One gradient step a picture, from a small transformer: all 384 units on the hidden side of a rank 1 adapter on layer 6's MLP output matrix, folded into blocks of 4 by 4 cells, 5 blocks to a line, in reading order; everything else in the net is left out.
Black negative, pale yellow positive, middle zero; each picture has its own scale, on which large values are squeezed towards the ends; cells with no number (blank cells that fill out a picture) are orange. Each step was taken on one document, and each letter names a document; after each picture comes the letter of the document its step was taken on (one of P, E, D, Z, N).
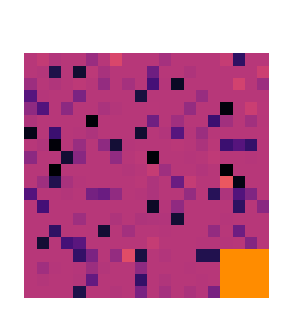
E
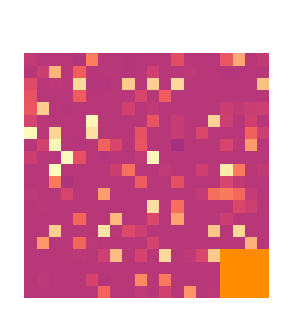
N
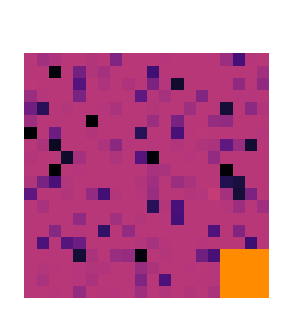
E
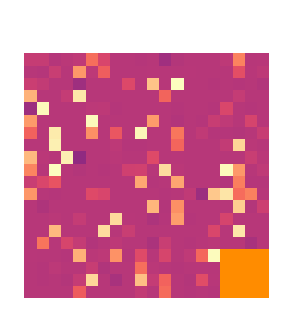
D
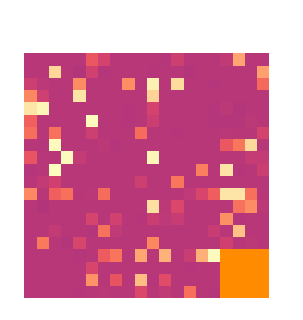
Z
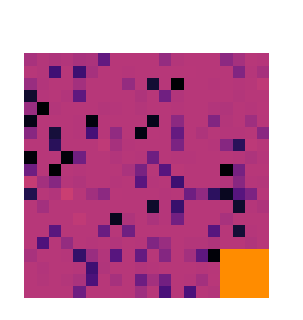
D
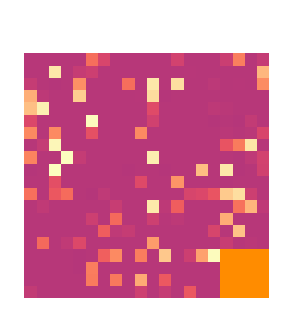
Z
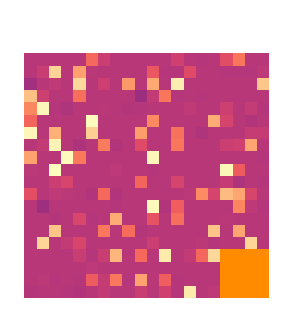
N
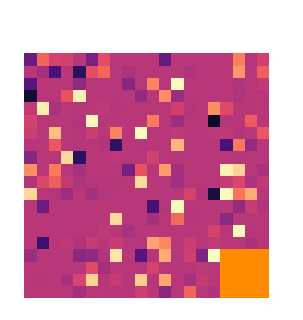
D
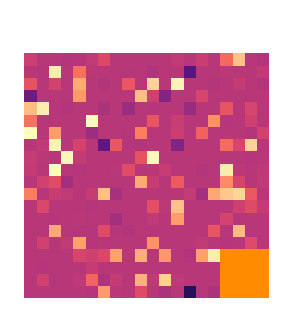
N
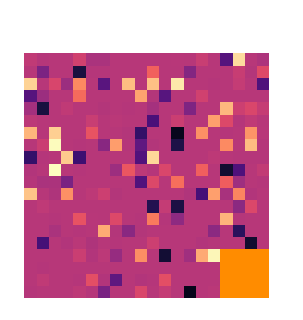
N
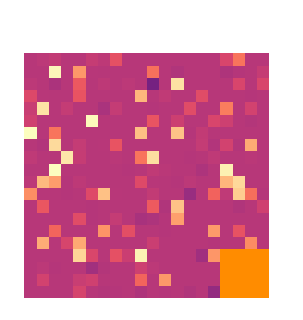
E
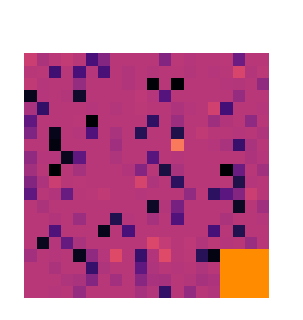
D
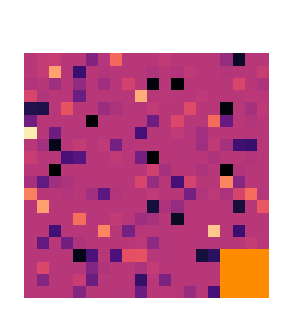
E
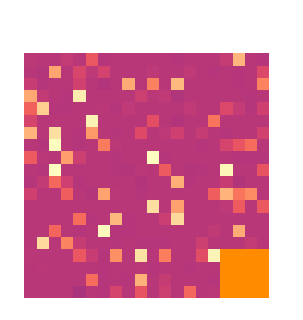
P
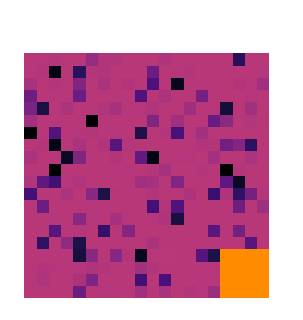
E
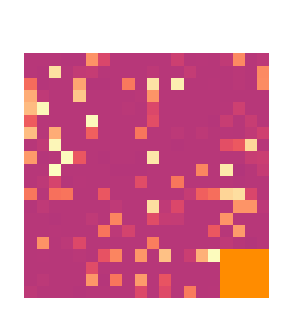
Z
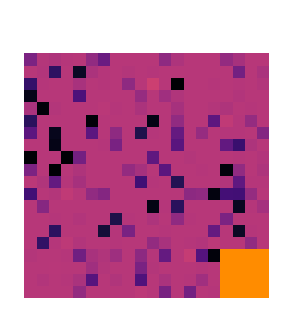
D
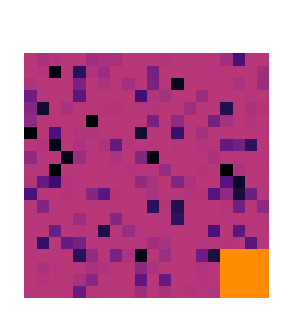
E
